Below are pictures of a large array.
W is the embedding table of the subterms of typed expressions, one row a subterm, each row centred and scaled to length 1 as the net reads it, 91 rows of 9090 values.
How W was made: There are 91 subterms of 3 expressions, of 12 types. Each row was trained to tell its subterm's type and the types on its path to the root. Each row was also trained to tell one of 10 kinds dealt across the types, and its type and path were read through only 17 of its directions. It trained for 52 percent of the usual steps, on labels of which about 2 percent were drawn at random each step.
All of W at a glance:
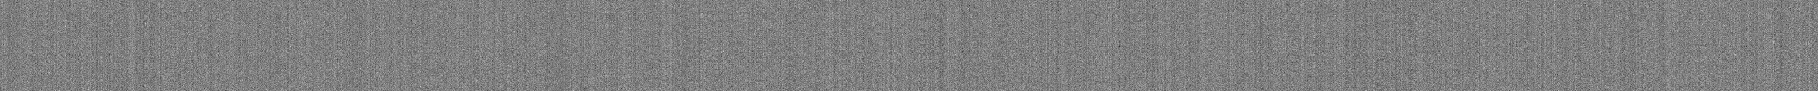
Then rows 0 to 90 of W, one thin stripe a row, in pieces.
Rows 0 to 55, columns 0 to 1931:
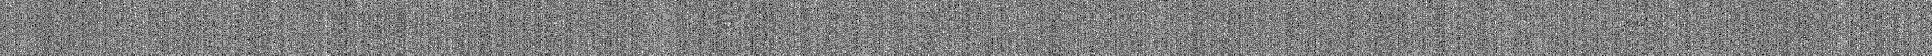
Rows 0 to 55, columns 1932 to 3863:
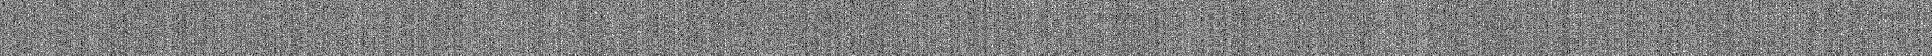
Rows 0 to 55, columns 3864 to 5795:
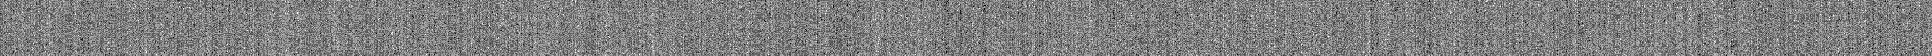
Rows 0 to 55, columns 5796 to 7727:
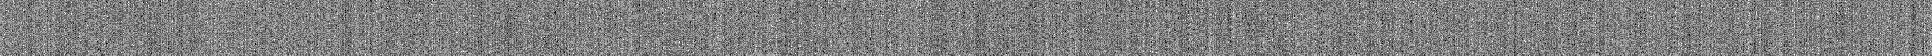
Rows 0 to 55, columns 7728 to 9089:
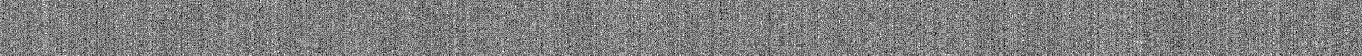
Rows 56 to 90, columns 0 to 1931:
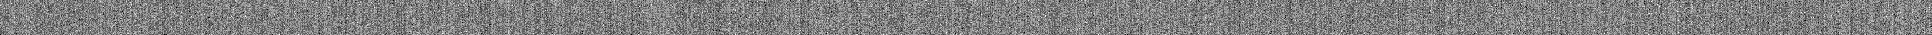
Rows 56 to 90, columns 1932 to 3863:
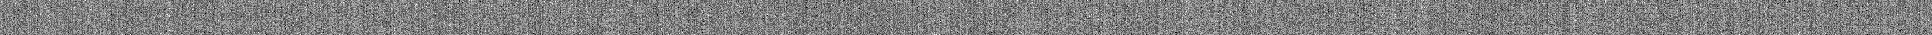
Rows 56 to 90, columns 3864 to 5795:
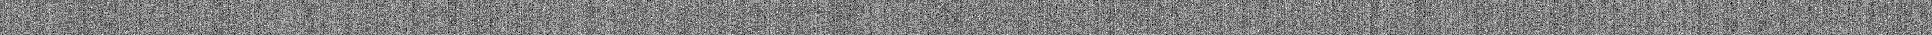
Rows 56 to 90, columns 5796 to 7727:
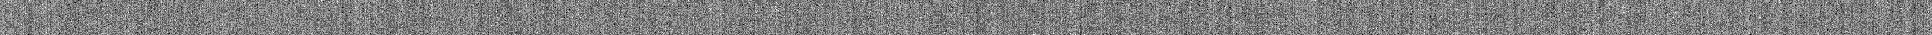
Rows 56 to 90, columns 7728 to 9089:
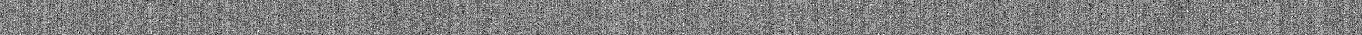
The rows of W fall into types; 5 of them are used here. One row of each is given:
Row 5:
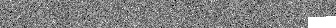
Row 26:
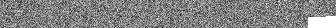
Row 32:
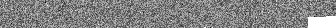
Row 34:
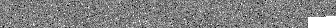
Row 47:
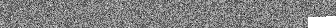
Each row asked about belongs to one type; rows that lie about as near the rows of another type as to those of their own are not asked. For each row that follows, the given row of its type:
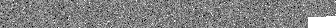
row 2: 26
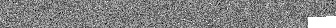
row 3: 34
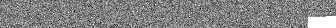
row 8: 47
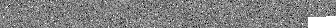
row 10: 34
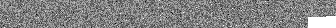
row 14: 32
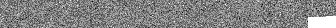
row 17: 47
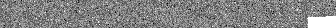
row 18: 47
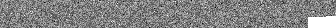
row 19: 32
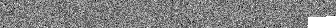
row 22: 26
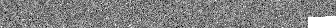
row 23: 47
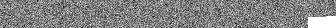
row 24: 26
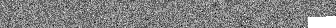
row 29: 47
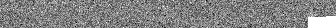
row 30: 32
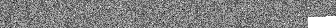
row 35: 47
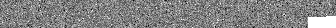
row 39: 47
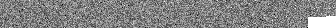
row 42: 32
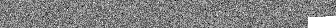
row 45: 32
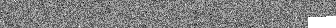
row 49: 47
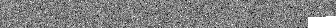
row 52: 5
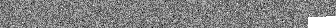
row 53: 32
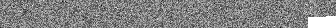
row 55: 26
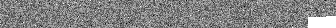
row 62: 32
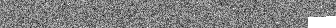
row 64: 32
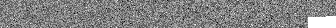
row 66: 47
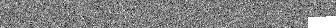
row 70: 26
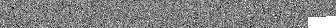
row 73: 26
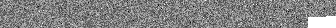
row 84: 26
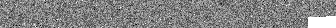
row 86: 32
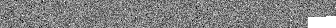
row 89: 26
